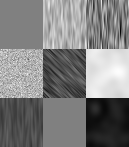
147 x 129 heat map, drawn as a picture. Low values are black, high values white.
It is made of 3 by 3 panels. Panel 1,1: middling, flat. Panel 1,2: high, streaked downward. Panel 1,3: middling, streaked downward, strong in contrast. Panel 2,1: high, fine-grained. Panel 2,2: low, slanting down to the right. Panel 2,3: very high, smooth, faint in contrast. Panel 3,1: low, streaked downward, faint in contrast. Panel 3,2: middling, flat. Panel 3,3: very low, smooth, faint in contrast.
